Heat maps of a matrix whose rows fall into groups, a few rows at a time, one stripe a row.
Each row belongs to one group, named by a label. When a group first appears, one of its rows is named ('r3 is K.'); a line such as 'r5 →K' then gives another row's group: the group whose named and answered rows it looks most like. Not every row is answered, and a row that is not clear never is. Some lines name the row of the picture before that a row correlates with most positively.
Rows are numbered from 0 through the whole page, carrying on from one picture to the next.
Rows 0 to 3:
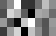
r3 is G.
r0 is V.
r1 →V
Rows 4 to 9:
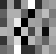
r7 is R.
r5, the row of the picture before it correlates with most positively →1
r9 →V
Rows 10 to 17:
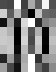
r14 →R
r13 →R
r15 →R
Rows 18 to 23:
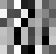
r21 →R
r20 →G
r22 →R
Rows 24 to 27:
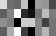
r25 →V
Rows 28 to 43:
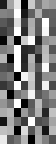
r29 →G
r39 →G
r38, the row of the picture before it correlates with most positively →26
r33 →V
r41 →G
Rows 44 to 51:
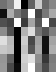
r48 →R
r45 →G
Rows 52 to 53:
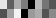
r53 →G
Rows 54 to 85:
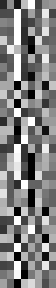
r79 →G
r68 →R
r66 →V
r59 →V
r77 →R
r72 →V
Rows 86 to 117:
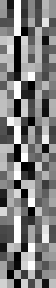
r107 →G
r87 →V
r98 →R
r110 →V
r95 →V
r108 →G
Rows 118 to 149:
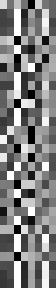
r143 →R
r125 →G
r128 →V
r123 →V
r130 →V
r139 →V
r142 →V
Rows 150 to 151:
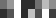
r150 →V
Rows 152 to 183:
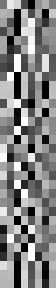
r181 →R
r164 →R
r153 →R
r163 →V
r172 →V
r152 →V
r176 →R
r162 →R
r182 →R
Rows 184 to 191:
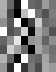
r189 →V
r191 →V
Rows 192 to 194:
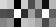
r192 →R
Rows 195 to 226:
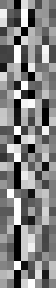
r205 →V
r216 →V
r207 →R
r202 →G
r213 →R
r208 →R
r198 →G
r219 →V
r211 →V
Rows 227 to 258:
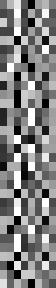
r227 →V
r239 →G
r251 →R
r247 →V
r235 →R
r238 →R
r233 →G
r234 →V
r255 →R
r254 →V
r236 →G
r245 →G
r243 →G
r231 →R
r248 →R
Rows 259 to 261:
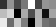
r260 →R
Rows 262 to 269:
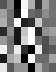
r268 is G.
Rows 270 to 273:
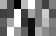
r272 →V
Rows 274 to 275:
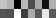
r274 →R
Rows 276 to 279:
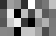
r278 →V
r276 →G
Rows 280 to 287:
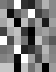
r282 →R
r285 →V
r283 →V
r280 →V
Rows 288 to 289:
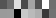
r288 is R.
